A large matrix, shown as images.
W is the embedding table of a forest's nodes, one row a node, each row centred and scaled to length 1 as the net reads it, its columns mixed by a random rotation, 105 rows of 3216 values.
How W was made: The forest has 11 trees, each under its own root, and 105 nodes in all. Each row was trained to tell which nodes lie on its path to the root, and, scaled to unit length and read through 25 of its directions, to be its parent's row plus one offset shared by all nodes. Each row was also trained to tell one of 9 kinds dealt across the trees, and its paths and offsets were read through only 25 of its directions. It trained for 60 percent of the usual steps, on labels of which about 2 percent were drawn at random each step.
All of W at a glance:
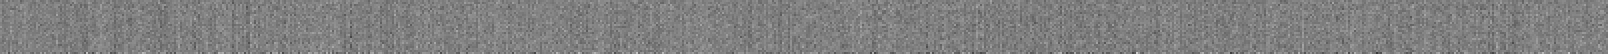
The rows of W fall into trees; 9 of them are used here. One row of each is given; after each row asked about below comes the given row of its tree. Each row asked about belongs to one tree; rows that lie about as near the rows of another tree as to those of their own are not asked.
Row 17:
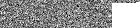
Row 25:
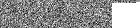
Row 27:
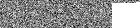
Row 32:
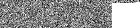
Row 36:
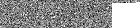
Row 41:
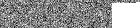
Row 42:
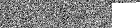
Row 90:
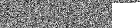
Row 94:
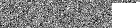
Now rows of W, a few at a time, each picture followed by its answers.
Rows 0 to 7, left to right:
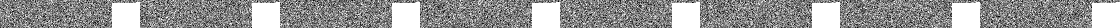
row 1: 90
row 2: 41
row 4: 41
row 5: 90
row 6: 36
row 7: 42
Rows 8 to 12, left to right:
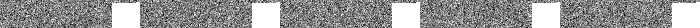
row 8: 27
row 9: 94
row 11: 17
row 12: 94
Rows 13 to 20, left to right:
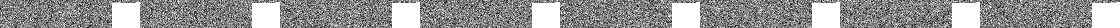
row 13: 41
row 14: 17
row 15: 94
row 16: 32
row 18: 27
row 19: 94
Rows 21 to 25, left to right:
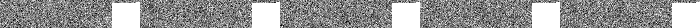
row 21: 36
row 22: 17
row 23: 42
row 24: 42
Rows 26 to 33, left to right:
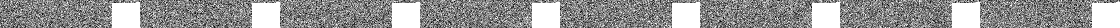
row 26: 94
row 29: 36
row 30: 36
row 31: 42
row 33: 41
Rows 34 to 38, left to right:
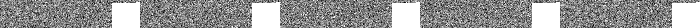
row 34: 42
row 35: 42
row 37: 17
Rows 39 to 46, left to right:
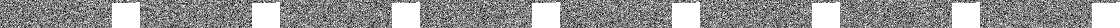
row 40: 42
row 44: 42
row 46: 90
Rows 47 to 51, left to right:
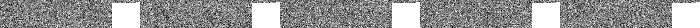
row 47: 17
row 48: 25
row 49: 94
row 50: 42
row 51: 90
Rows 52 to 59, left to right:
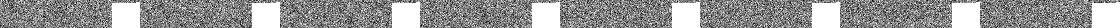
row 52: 17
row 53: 94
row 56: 90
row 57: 27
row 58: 17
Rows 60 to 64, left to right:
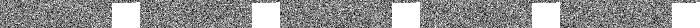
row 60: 36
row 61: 17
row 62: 27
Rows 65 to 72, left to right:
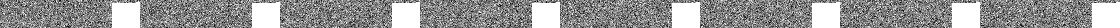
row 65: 41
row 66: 17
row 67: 36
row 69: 90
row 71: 94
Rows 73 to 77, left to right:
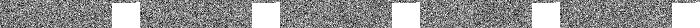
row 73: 94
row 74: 27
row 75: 90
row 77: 27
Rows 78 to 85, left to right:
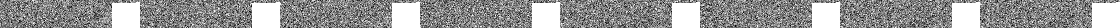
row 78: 42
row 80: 36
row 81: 94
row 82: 27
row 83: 17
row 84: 36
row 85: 36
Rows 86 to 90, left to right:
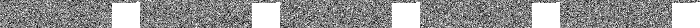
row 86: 27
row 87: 94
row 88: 94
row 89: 90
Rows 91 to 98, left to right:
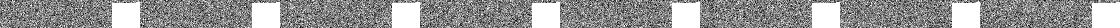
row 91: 27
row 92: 90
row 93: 90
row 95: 41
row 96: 17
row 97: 41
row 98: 94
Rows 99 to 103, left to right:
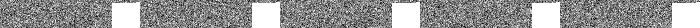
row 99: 42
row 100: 41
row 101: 27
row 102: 42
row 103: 36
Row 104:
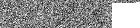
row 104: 42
